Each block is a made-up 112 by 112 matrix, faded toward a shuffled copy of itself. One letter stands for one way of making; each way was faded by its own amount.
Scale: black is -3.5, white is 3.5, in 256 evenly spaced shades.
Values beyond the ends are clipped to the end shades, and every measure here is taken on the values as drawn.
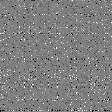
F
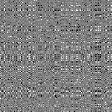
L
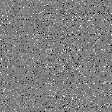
F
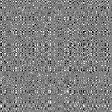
L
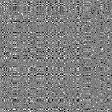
L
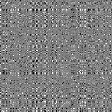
L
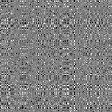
L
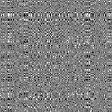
L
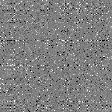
F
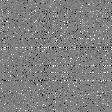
F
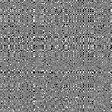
L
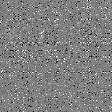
F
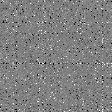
F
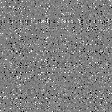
F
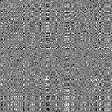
L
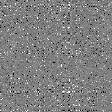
F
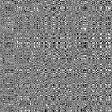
L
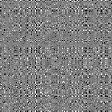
L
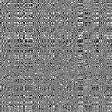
L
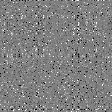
F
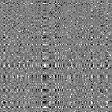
L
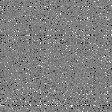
F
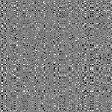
L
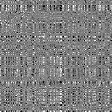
L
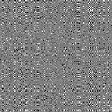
L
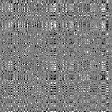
L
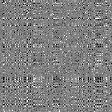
L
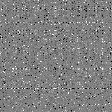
F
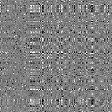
L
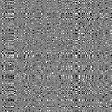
L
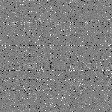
F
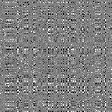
L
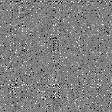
F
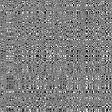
L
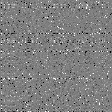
F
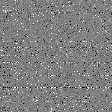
F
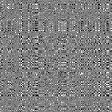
L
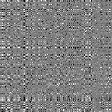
L
